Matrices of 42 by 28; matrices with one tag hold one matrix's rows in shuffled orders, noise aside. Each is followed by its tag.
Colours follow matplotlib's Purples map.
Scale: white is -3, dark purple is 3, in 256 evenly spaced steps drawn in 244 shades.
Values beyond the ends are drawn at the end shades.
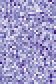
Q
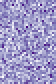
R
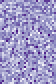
R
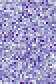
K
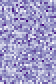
K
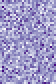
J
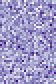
Q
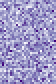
J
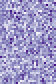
Q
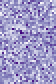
K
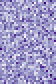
Q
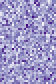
R
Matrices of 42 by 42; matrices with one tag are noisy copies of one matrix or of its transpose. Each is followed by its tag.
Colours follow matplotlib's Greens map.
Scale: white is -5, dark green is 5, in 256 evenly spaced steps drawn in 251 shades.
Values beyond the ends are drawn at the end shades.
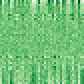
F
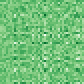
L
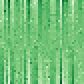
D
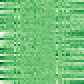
F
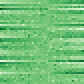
D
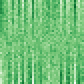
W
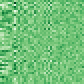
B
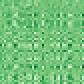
L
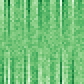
D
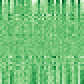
F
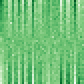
W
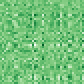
L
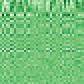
B
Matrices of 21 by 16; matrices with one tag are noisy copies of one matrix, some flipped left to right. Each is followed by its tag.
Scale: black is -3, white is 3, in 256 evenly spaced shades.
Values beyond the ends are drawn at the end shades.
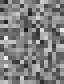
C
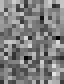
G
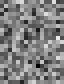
C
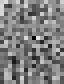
G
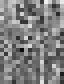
G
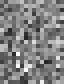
C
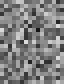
C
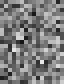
C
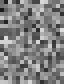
C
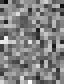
C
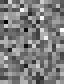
C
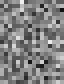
C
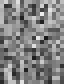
G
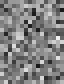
C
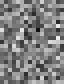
C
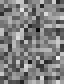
C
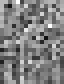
G
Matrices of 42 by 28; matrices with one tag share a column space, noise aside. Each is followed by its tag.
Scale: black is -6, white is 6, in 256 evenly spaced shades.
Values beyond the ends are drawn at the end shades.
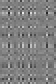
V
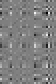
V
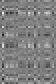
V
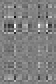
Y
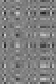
V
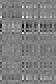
Y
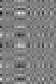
V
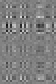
Y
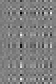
V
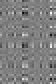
V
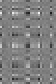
V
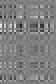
Y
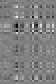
Y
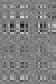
Y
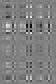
Y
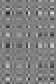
V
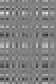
V
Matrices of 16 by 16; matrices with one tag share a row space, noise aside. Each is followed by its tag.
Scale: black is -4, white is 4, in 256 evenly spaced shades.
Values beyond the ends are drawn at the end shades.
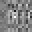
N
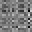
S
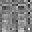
S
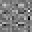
S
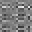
S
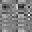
S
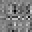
N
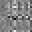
N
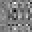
N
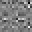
S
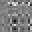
N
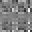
S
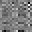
S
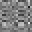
S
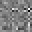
S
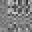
N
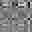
S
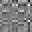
S
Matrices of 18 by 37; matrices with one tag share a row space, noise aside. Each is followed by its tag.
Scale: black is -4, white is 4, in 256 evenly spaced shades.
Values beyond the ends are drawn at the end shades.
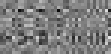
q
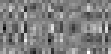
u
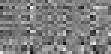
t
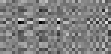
q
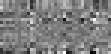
t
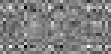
u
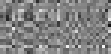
q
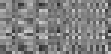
q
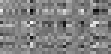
t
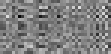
q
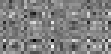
u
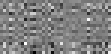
u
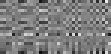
q
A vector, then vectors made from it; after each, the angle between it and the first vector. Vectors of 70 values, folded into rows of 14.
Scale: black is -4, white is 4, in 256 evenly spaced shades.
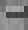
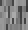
orthogonal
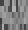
orthogonal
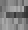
nearly parallel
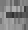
nearly parallel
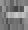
nearly opposite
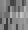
partly opposed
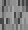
orthogonal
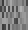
orthogonal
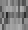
partly aligned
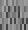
orthogonal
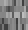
partly opposed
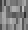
partly aligned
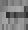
nearly parallel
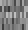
partly opposed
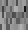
partly aligned
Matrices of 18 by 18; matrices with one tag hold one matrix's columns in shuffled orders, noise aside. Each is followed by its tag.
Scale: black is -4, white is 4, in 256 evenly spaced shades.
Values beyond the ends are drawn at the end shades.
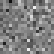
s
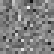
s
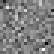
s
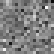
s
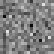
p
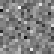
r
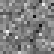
p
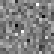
p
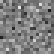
r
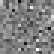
s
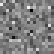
r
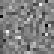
p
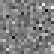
r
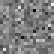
r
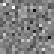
r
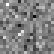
p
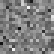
s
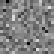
s
